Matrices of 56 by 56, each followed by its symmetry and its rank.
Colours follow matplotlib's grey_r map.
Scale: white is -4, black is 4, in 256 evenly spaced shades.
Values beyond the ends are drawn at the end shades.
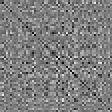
symmetric, rank five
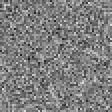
symmetric, full rank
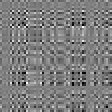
symmetric, rank two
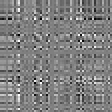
antisymmetric, rank two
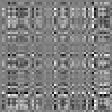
antisymmetric, rank two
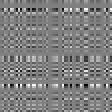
neither, rank one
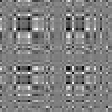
symmetric, rank two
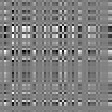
neither, rank one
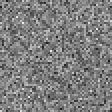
symmetric, full rank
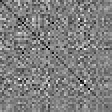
symmetric, rank five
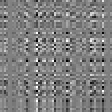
neither, rank two
